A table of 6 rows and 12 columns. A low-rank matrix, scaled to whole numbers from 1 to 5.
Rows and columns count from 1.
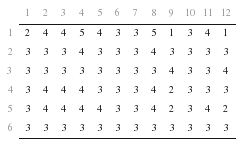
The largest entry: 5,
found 2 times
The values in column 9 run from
1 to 4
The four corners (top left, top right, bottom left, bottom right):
2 1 3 3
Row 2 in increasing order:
3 3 3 3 3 3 3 3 3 3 4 4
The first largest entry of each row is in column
4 4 9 2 2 1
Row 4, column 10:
3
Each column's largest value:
3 4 4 5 4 3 3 5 4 3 4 4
